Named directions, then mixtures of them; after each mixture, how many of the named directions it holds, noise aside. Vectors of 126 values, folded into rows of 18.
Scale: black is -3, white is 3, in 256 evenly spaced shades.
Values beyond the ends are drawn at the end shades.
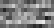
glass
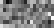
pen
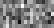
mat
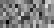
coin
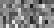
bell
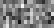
one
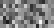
two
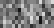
two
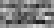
one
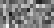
two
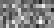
two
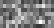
two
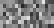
two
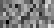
one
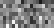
one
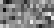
two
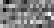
two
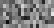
two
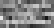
one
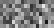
two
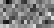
three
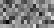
three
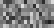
three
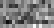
three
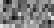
one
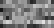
two
